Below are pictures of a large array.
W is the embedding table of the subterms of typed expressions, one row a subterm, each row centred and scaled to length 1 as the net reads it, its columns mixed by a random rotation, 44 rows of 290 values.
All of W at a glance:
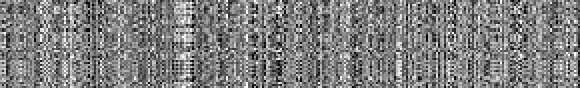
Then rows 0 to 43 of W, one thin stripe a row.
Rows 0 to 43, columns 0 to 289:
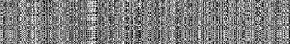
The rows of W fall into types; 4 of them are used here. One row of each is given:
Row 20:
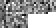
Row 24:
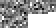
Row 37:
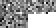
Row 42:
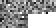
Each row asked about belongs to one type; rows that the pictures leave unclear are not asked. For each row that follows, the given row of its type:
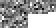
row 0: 24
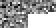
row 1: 24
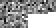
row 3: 20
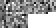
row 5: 20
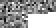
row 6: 20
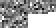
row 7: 24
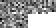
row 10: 42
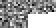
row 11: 42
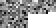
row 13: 37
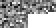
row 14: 24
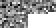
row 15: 24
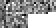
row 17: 20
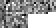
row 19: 20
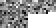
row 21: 37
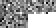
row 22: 37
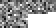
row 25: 20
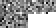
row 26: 37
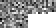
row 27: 42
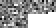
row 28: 42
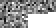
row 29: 20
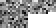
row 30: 37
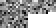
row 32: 37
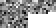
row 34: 37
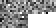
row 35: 42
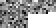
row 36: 37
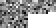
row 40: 37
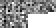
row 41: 20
